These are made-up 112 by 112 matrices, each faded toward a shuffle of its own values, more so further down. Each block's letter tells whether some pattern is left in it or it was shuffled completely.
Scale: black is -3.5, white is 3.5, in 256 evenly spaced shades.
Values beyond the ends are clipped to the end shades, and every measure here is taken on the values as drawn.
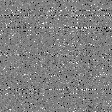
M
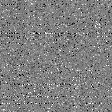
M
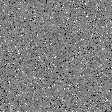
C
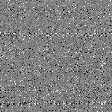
M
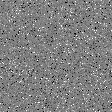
C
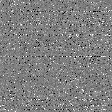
M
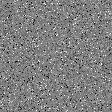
C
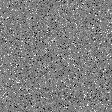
C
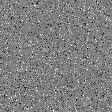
C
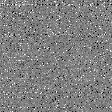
M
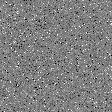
C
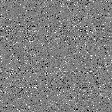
M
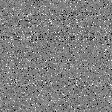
M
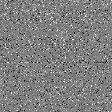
M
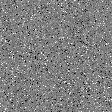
C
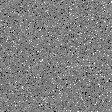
C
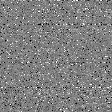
M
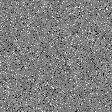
C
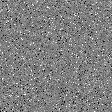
C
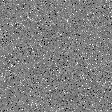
C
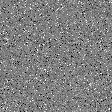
C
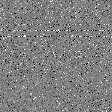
M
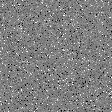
C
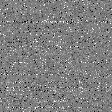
M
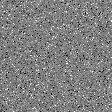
C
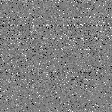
M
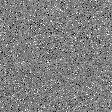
C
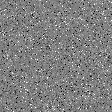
C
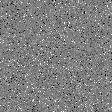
C
